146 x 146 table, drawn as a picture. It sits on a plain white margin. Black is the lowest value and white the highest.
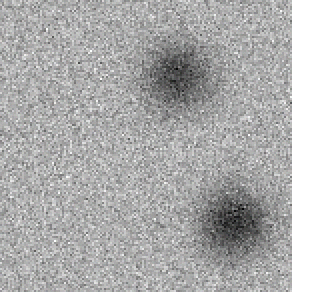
No row or column stands out. There are two dips. The bottom right is the ninth with the lowest average.
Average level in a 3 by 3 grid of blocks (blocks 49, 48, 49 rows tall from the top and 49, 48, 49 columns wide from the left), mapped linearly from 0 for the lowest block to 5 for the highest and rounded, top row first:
5 2 4 / 5 4 4 / 5 5 0
